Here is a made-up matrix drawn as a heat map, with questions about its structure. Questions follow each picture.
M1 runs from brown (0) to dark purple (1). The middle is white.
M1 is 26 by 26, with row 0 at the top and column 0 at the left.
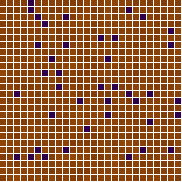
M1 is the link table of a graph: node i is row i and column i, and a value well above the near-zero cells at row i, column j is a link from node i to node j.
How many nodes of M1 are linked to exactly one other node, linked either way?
5
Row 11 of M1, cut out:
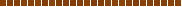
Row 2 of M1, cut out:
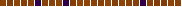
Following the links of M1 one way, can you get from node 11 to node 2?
no
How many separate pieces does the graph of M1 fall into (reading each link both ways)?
2
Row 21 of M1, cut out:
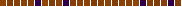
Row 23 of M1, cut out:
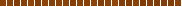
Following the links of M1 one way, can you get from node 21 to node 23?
no
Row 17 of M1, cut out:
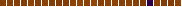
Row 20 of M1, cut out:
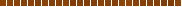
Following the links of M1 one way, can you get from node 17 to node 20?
yes
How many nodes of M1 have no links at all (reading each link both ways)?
1
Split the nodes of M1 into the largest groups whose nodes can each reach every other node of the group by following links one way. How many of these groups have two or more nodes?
0
